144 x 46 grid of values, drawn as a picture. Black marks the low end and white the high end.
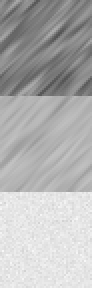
It is made of 3 by 1 panels. Panel 1,1: middling, slanting up to the right. Panel 2,1: high, slanting up to the right, faint in contrast. Panel 3,1: very high, fine-grained, faint in contrast.
